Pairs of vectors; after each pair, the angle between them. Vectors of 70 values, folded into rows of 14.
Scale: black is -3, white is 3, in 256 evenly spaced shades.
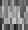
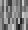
orthogonal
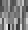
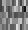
orthogonal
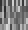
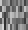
orthogonal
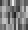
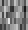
orthogonal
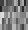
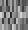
partly aligned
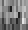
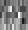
nearly opposite
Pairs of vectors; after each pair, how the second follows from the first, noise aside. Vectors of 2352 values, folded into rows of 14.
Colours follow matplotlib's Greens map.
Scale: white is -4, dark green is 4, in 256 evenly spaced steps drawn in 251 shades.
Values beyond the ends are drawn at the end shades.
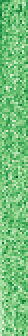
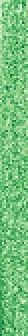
negated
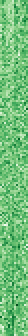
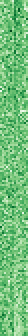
reversed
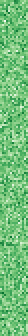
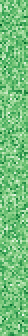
reversed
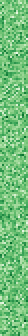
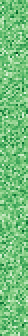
negated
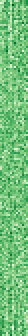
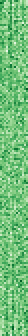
negated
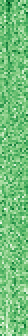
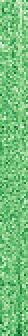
reversed
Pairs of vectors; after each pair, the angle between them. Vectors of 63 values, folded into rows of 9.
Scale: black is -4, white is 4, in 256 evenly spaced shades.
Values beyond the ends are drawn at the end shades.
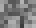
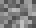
partly opposed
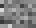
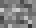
partly aligned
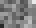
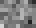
nearly opposite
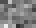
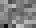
nearly opposite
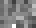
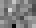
nearly opposite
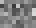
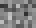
partly aligned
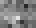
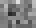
orthogonal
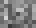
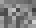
partly opposed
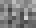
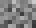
partly aligned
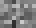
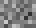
orthogonal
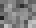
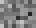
orthogonal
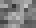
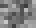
nearly opposite
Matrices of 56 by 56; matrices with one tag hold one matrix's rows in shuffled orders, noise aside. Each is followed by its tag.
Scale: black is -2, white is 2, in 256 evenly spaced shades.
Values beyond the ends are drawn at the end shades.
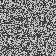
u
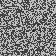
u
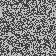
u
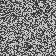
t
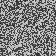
t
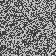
t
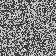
u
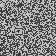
t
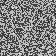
t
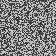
t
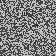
t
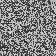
u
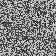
u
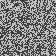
u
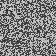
u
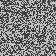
u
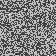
u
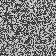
u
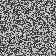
t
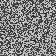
t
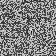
u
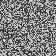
u
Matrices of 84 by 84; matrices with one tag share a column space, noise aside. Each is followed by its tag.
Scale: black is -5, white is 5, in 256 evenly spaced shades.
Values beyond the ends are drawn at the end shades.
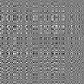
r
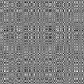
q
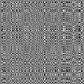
q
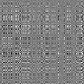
r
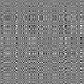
r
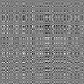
r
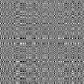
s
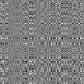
s
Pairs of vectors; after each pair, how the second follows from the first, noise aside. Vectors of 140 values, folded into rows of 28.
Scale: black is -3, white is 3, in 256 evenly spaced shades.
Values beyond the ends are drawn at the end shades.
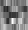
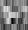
negated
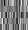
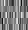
negated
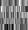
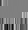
partly zeroed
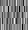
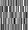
negated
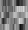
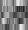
negated
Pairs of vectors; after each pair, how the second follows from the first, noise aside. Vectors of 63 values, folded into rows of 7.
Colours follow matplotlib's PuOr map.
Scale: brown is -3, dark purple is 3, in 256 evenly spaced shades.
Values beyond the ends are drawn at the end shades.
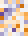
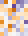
wrapped around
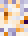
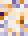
reversed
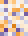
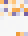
partly zeroed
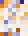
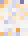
shrunk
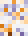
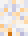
shrunk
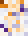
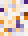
wrapped around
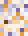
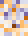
wrapped around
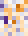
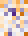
wrapped around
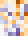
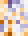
reversed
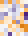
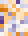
reversed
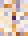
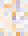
shrunk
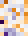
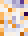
reversed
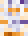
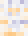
shrunk
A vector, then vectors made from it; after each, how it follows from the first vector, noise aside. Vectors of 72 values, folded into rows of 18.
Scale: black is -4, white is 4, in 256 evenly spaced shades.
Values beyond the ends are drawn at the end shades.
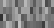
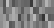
wrapped around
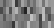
wrapped around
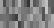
wrapped around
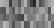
wrapped around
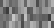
wrapped around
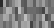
wrapped around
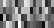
scaled up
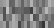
wrapped around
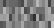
wrapped around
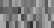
wrapped around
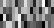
scaled up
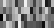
scaled up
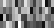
scaled up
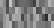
wrapped around
